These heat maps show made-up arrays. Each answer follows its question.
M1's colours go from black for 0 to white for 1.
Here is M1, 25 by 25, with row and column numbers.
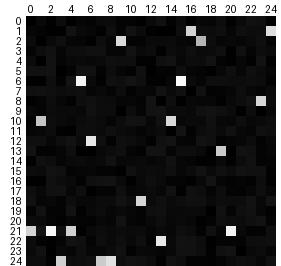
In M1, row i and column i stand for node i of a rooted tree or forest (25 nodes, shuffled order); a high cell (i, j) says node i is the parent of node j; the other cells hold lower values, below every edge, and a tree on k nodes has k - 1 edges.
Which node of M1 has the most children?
21
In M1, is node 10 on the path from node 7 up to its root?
yes
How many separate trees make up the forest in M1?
5
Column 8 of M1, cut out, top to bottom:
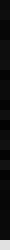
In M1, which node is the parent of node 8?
24
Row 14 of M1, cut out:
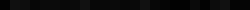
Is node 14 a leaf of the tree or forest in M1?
yes
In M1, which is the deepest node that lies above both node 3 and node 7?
24
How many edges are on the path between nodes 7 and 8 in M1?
2
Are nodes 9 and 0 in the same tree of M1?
yes
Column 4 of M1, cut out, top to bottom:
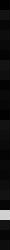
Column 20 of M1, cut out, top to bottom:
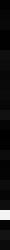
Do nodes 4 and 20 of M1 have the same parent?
yes
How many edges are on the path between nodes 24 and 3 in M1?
1
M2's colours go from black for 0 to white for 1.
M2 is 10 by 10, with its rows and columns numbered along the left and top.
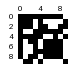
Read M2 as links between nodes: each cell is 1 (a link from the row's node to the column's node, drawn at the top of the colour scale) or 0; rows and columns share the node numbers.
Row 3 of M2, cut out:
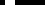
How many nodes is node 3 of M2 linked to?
3
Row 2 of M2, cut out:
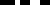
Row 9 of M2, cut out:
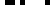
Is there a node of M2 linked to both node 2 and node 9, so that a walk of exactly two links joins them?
yes
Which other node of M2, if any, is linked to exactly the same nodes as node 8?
node 5
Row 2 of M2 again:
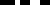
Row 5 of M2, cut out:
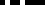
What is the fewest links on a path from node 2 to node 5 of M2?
3
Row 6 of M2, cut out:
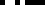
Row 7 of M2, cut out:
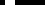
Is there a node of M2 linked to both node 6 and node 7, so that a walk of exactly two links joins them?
yes
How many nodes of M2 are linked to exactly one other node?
1
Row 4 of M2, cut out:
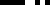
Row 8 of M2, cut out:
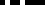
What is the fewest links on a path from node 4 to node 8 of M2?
1
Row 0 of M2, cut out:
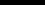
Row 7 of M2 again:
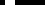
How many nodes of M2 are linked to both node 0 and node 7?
1
